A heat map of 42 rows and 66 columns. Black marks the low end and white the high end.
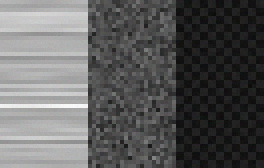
It is made of 1 by 3 panels. Panel 1,1: high, streaked across. Panel 1,2: low, fine-grained. Panel 1,3: very low, checkered, faint in contrast.
